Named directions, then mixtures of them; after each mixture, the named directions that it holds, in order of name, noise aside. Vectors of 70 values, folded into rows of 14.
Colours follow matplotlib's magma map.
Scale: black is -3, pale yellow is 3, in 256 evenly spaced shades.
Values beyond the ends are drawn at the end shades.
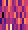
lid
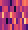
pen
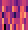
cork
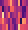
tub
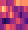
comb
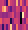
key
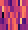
tub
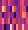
cork, key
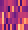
cork, pen, tub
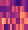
comb, cork, pen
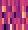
cork, key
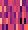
key, lid, pen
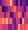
comb, pen, tub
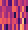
cork, lid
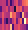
lid, pen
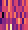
lid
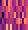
lid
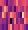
key, pen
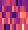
comb, cork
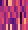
key, lid, tub
